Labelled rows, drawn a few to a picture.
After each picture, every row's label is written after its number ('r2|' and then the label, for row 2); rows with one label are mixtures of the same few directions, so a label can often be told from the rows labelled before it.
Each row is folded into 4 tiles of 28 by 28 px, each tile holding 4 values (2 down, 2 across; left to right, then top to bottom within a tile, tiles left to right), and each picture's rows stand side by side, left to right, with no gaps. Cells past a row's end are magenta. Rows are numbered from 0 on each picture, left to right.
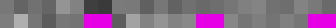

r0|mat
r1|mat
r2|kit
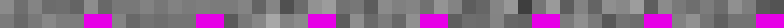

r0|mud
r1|mat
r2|mat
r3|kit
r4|kit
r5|mud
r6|mat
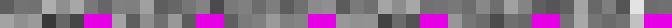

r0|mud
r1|kit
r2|mat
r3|mud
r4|mat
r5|kit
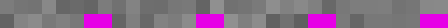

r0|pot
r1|mud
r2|mud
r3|mat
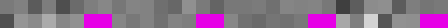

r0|mat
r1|kit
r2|pot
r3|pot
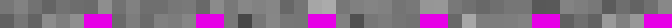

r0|mud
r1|mud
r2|mat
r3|mat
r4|mat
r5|mud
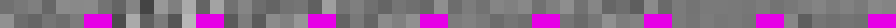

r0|pot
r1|kit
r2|mud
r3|mud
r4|mud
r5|mud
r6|mud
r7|mat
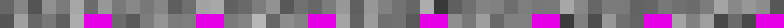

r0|kit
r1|mat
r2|pot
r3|mud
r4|pot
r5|pot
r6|mud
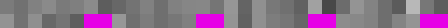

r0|mud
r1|pot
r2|mud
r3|kit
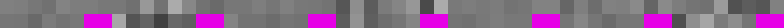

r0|pot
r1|mat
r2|mat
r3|mud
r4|mat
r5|mud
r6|pot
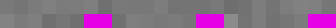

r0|mud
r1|pot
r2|pot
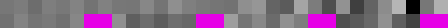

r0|kit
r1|mat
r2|kit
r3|kit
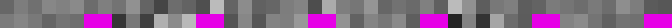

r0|mud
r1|mud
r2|mud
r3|kit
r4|pot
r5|mat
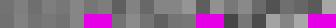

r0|kit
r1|mud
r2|mud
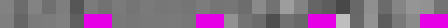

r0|kit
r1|mud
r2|mat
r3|pot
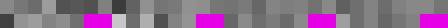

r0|pot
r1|pot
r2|kit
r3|pot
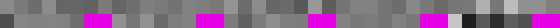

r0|pot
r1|pot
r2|mud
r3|kit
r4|mat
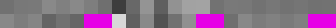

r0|mud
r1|pot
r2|mat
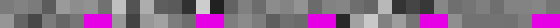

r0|pot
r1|mud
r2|mud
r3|pot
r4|pot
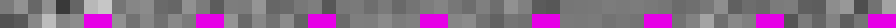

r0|mat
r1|kit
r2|kit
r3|mat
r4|mat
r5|mud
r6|pot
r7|kit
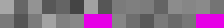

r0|mud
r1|pot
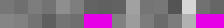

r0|mat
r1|kit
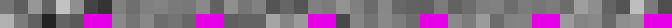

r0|mat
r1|mud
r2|mud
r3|pot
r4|pot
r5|kit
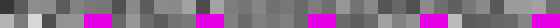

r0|pot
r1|mud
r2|kit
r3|mud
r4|pot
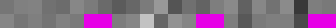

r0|kit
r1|pot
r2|kit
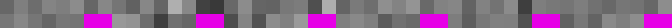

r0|mud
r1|mat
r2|mud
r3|mud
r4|kit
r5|mud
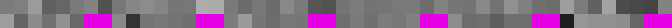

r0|kit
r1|mat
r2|mat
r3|mud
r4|mat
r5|pot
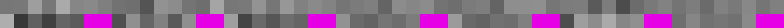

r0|mat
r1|kit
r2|mat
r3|pot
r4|pot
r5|mat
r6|kit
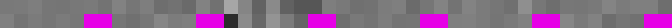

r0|kit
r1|mud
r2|pot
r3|kit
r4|kit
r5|mud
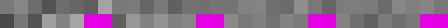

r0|mud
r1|mat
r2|kit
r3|pot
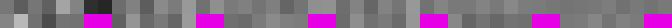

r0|mat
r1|kit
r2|mat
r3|kit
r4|mat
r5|pot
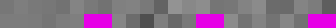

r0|kit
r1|pot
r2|kit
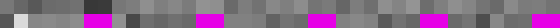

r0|mat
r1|mat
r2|mud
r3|mud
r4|pot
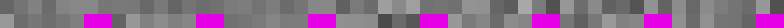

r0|pot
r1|mat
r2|mat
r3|mud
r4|kit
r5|mud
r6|mud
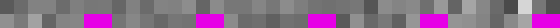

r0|pot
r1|mud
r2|mat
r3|kit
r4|kit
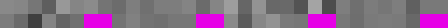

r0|pot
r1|mud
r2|mud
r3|kit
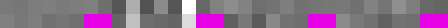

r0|mud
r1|kit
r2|pot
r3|mat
